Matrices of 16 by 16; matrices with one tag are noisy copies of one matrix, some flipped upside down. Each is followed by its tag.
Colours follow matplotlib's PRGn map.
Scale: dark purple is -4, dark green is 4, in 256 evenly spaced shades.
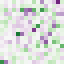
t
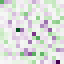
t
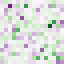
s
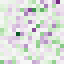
t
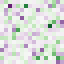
s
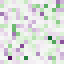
s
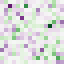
s
